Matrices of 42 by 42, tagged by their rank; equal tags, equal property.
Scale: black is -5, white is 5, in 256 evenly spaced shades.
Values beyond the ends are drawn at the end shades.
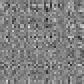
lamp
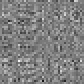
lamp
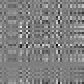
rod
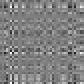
rod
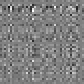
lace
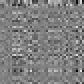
lace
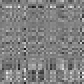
lace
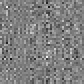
lamp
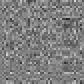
lamp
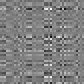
rod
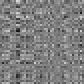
lace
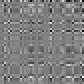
rod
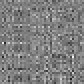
lamp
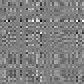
lace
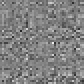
lamp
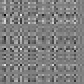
rod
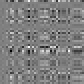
rod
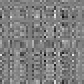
lace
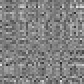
lamp
